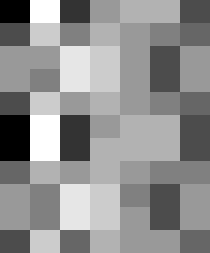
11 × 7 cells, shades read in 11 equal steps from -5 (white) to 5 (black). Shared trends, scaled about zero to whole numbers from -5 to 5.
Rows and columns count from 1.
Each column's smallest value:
-1 -5 -4 -3 -2 -2 -1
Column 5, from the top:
-2 -1 -1 -1 -1 -2 -2 -1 0 -1 -1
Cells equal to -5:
3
